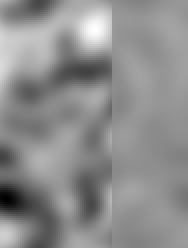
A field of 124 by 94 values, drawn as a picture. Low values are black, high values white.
A few values lie far out on both sides of the bulk. No single row or column stands out from its neighbours. The ninth with the lowest average is the bottom left. The right part is calmer, past a seam about 60% of the way across. There are no lone odd cells.
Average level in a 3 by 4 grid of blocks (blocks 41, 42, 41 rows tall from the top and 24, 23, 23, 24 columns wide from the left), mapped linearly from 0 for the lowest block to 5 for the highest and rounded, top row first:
5444 / 2333 / 0233
